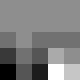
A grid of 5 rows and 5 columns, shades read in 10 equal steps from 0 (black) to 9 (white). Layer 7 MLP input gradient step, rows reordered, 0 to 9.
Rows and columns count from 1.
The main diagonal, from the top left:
5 5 4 6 7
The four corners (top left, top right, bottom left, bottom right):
5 5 0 7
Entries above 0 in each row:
5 5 5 5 4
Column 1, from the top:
5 5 4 2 0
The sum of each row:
25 25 21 20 20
